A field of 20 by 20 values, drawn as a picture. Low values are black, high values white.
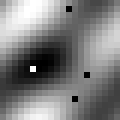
Stripes: none. Ninth with the lowest average: centre. Lone odd cells: 4, 1 higher and 3 lower than their neighbours. Ninth with the highest average: top left. Calmest part: bottom right. Roughest part: middle left.
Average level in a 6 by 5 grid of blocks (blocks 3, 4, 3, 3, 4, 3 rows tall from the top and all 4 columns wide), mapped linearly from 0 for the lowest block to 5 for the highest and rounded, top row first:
4 5 3 1 2 | 4 3 2 2 3 | 2 0 0 2 4 | 1 0 0 2 2 | 1 2 2 2 1 | 3 4 4 2 1
